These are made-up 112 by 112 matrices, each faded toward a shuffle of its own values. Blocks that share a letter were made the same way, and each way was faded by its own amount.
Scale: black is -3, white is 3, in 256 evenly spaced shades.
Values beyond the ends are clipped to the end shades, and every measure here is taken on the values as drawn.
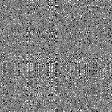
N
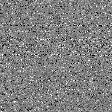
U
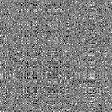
N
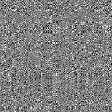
N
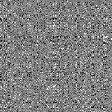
N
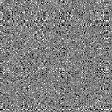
N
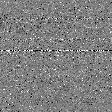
U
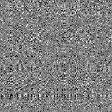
N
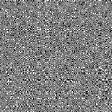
N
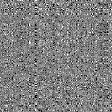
N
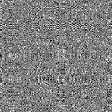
N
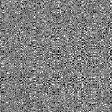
N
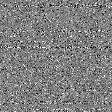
U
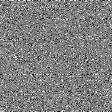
U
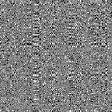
N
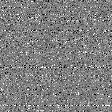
U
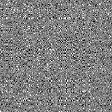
N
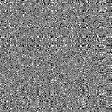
N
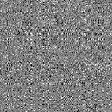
N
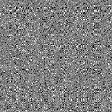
N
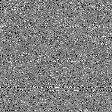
U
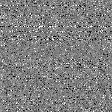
U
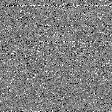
U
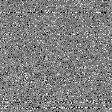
U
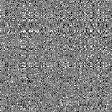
N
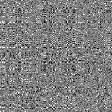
N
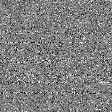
U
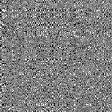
N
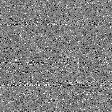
U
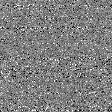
U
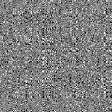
N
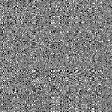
N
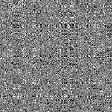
N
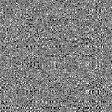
N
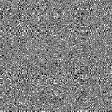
N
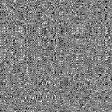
N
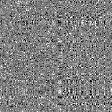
N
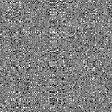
N
